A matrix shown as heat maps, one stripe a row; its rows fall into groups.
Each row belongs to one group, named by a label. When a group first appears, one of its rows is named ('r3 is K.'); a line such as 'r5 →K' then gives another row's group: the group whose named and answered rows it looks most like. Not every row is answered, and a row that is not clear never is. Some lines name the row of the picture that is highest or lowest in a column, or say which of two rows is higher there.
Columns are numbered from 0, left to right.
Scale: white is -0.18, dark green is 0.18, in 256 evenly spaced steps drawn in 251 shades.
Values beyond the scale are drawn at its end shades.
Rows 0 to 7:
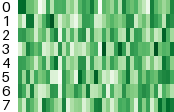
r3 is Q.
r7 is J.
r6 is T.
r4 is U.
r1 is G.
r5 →J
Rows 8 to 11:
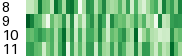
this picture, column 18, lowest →8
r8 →J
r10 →U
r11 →U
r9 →U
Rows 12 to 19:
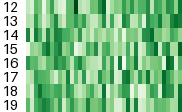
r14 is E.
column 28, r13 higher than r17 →No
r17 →Q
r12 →Q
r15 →J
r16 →E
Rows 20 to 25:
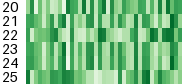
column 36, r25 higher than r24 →No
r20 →Q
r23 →U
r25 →E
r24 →U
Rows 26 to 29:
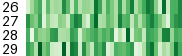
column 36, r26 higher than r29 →Yes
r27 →T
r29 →T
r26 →T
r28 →J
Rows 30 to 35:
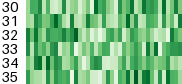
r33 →J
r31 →J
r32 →E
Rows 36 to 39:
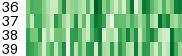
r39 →U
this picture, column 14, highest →37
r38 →T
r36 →T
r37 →G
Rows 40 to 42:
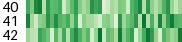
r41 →E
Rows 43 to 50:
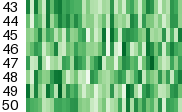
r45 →Q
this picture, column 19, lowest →47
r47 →T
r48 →G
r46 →Q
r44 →E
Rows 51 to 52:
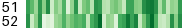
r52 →T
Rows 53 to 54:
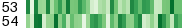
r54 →G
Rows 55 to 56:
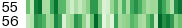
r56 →G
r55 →G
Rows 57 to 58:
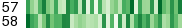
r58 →E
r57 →Q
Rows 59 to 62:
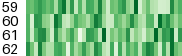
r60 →G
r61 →J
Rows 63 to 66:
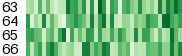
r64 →Q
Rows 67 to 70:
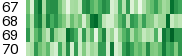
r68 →G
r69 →Q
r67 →J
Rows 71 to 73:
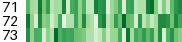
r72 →Q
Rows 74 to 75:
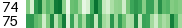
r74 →G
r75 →U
